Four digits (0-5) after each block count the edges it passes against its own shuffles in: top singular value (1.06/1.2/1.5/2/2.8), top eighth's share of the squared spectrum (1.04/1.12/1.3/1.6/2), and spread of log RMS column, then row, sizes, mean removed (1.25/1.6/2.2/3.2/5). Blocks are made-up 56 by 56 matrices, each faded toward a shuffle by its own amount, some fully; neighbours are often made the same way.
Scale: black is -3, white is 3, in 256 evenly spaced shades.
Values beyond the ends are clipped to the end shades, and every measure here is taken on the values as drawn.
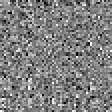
3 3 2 2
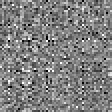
4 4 2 2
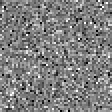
1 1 0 0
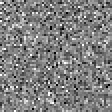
2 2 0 1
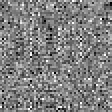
3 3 1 2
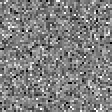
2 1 0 0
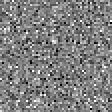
3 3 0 1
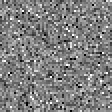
0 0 0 0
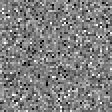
0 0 0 0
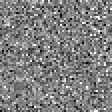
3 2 0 1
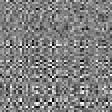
5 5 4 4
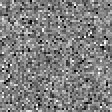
1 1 0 0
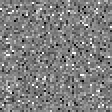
2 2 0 0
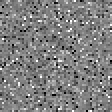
1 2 0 0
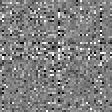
4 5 3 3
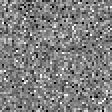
1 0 0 0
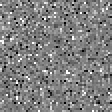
1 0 0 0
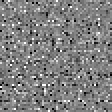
1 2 0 2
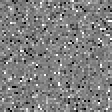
0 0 0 0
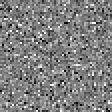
0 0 0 0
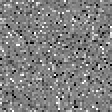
0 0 0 0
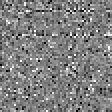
3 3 1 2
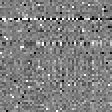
4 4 1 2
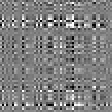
5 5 4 4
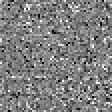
2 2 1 1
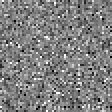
3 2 0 0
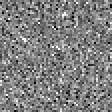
1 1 0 0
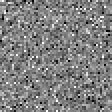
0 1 0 0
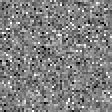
2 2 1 0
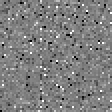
1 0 0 0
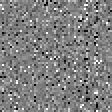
1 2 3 0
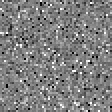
0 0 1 0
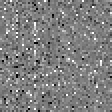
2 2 2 0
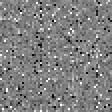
1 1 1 0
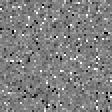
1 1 0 0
